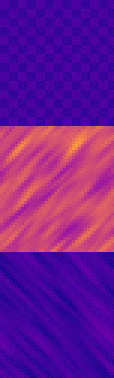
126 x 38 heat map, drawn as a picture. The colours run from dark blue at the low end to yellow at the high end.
It is made of 3 by 1 panels. Panel 1,1: very low, checkered, faint in contrast. Panel 2,1: middling, slanting up to the right. Panel 3,1: very low, slanting down to the right, faint in contrast.
